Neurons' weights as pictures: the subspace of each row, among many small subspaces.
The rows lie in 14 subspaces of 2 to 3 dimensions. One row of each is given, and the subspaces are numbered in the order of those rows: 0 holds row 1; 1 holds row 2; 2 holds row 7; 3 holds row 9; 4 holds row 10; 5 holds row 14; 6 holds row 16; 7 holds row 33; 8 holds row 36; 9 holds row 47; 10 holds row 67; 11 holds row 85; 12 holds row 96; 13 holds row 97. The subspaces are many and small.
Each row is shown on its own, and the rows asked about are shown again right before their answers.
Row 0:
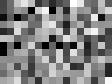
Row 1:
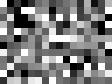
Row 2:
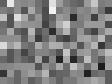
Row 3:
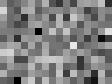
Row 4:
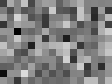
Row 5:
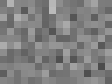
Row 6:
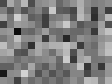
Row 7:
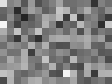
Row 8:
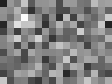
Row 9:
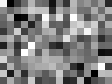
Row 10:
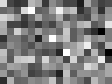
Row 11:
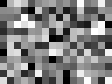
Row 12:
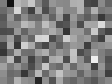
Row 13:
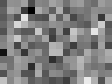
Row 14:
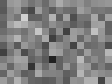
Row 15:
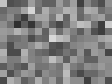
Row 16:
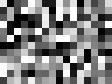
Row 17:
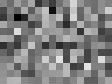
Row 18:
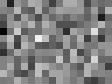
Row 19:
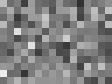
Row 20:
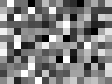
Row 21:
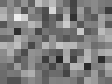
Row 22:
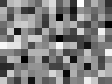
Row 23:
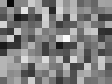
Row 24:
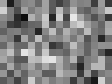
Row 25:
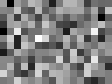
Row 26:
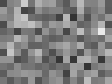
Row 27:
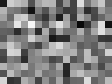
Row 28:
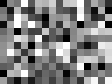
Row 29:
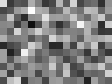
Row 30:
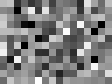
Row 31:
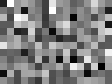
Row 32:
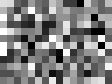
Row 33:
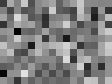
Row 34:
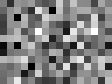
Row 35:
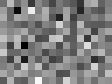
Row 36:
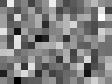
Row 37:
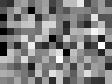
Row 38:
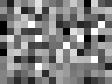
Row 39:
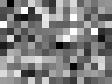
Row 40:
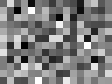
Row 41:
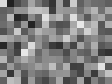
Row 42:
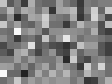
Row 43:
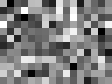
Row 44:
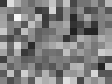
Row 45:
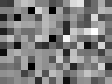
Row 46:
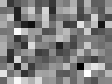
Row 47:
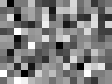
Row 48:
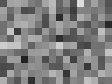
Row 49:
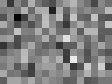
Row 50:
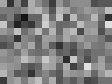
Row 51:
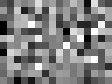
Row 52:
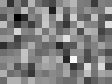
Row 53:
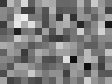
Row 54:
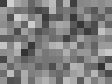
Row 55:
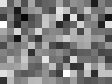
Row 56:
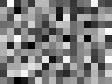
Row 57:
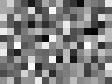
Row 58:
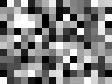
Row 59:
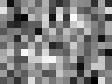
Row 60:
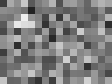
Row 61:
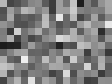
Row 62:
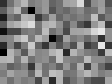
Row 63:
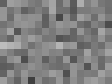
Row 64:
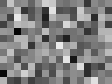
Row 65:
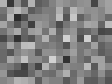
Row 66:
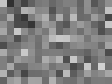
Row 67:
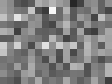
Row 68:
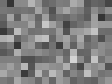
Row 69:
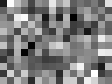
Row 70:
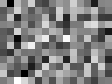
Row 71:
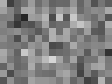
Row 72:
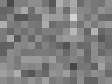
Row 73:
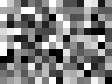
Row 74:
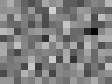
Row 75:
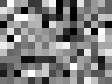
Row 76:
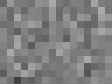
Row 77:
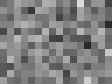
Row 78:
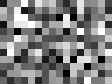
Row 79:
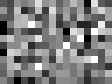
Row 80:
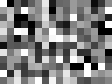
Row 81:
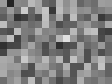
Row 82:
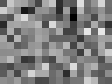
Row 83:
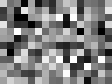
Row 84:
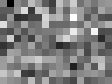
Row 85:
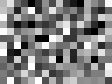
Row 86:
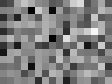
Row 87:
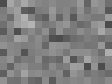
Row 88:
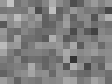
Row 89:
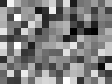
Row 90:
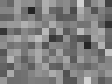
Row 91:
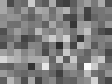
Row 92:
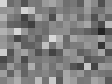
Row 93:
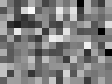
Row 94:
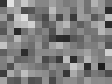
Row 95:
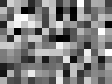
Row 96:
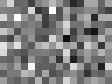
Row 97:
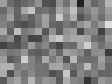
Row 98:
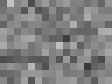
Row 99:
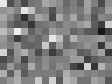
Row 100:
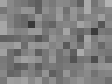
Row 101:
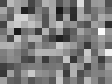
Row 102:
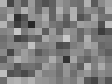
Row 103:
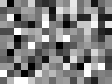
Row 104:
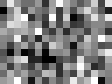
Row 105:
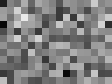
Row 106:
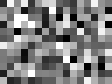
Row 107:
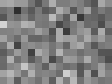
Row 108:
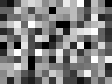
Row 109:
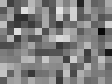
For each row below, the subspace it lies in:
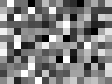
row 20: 11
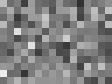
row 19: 7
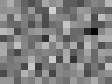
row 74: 11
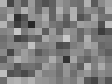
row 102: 11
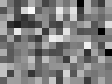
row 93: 6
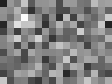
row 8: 2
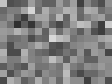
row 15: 5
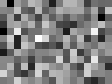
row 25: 8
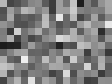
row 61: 13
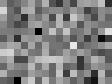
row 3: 3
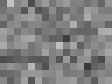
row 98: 4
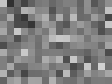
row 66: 0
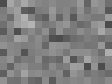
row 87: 0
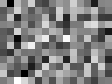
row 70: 9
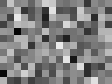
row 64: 11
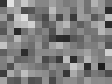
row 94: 0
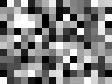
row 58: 2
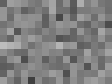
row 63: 13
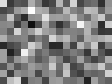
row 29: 3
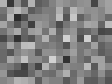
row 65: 11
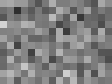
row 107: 2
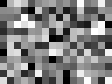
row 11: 5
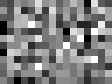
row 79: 8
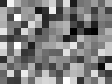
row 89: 3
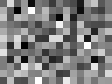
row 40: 11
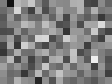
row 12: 9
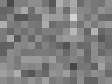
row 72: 4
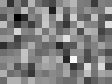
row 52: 12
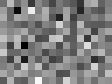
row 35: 11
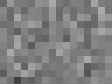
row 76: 8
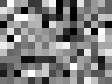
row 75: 4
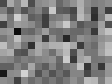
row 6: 7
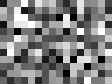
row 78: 10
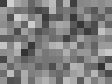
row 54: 3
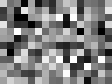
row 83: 10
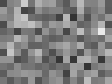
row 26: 10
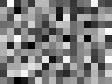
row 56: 9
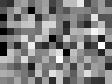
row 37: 0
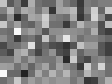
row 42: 7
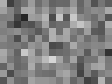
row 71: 5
